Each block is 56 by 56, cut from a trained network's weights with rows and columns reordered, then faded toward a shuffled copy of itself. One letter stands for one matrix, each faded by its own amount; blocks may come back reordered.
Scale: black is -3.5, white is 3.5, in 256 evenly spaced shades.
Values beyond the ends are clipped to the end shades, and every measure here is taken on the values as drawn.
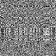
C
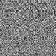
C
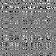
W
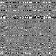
W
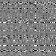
W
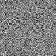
C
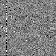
C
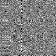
C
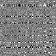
W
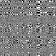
W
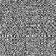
C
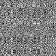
C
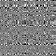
W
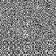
C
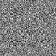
C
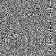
C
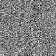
C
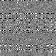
W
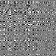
W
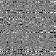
W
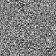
C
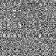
C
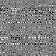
W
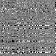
W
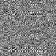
C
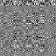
W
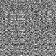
C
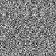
C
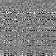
W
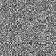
C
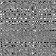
W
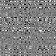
W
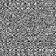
C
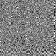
C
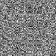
C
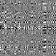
W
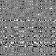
W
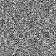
C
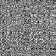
C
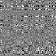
W
